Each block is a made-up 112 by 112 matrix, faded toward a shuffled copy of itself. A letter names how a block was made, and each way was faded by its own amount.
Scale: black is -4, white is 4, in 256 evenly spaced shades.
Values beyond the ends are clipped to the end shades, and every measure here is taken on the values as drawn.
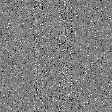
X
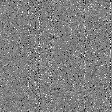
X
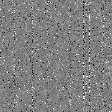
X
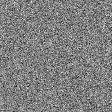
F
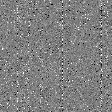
X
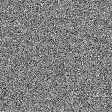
F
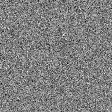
F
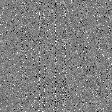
X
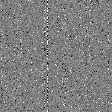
X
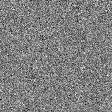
F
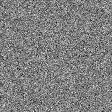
F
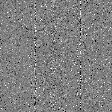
X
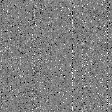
X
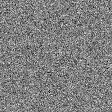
F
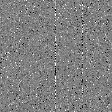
X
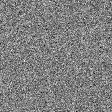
F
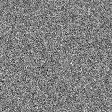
F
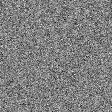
F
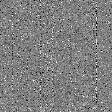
X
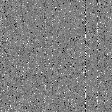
X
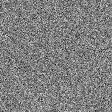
F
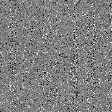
X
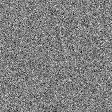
F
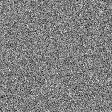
F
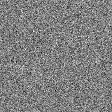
F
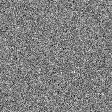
F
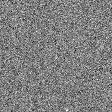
F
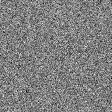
F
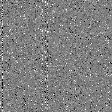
X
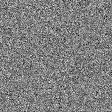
F
